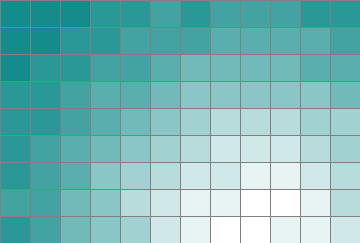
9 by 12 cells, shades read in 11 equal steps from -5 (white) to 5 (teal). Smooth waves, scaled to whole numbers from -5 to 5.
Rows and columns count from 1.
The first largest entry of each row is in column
1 1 1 1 1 1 1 1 1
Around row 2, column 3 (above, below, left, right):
5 4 5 4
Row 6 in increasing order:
-3 -3 -3 -2 -2 -1 -1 0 1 2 3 4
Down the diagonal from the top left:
5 5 4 2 1 -1 -3 -4 -5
